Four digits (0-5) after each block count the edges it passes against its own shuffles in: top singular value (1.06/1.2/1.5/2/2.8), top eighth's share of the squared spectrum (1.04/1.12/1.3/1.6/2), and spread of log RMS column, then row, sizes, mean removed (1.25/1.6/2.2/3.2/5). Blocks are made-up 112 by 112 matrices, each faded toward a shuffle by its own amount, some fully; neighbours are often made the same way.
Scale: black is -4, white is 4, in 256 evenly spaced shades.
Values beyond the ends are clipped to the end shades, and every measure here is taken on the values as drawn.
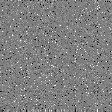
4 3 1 1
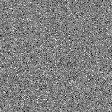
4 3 1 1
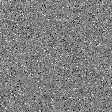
0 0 0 0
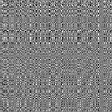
5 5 4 4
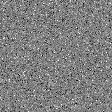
2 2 0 0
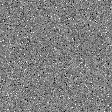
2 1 0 0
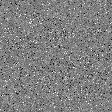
0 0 0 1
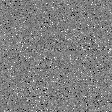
1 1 0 2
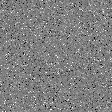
0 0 0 0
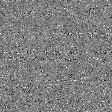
1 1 0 3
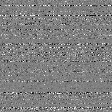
3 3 0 4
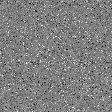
0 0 0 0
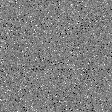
1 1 0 1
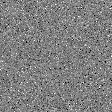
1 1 0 1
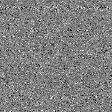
1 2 0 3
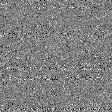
1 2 0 3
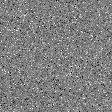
0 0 0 0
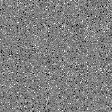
4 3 2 1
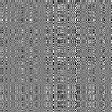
5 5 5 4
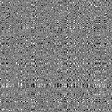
5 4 3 3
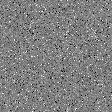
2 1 0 0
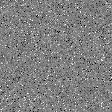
3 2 0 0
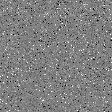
1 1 1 1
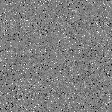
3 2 0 1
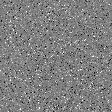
1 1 0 0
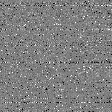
4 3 1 2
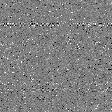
4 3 0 2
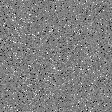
2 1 0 0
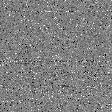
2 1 0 2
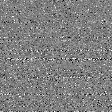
2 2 0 3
